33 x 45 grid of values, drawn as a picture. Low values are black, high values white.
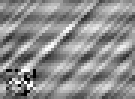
Stripes: horizontal, repeating 5 times. Roughest part: bottom left. Odd patch: rougher, in the bottom left.
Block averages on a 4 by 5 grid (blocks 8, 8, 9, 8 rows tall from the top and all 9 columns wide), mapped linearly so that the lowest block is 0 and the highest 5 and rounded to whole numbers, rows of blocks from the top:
1 3 2 3 3 / 2 4 4 5 4 / 1 2 4 4 3 / 0 2 3 2 2
